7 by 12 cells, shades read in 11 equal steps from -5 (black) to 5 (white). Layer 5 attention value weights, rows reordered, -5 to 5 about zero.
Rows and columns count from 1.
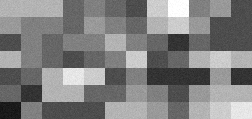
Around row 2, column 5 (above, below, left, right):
0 0 -1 0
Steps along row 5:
up up up down down up down same same up down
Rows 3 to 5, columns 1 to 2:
-2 0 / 2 0 / -2 -1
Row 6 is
-1 -3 2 2 -1 -1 1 0 -2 1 2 2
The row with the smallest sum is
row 3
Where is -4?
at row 7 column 1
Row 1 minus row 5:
4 3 0 -5 -3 1 -2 6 8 3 0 1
